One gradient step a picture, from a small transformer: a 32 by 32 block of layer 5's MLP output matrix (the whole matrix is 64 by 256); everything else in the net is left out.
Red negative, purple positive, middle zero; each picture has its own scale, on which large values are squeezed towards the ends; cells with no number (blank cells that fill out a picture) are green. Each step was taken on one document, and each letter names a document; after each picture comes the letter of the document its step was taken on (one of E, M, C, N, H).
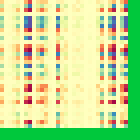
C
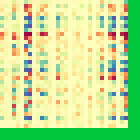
C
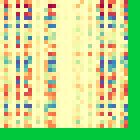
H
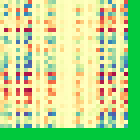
H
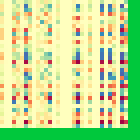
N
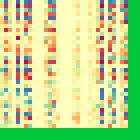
H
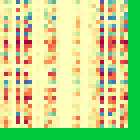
H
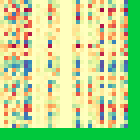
H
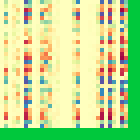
N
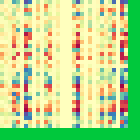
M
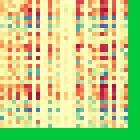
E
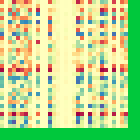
E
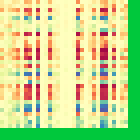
E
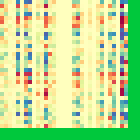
M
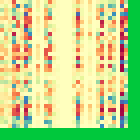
M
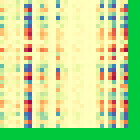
C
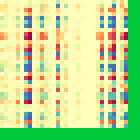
C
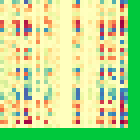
M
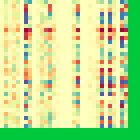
N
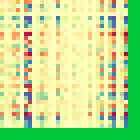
C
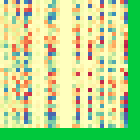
H
